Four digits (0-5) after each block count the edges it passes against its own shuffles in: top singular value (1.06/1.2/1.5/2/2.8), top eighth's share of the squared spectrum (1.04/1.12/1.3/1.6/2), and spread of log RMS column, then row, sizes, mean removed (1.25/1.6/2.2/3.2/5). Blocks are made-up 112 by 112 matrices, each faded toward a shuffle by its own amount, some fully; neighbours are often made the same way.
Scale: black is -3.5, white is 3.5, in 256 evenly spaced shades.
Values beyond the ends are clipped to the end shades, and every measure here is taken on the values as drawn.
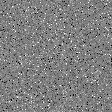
0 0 0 0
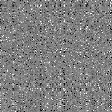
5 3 2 2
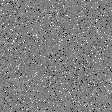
0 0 0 0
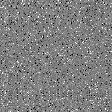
3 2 1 0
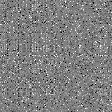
4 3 1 1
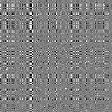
5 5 4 4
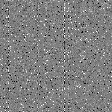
4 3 2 1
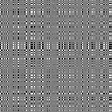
5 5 5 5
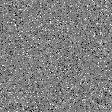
3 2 0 0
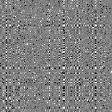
5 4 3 3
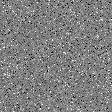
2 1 0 0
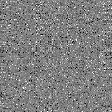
4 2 1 1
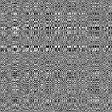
5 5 4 4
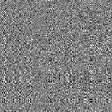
5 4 3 3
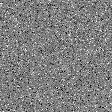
0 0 0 0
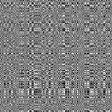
5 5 4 4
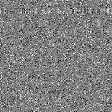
4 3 1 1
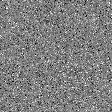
1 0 0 0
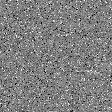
0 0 0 0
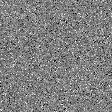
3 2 0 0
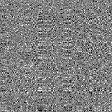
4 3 2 2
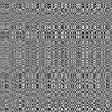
5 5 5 5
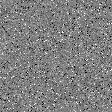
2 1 0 0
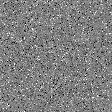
1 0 0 0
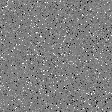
0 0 0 0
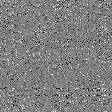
3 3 1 2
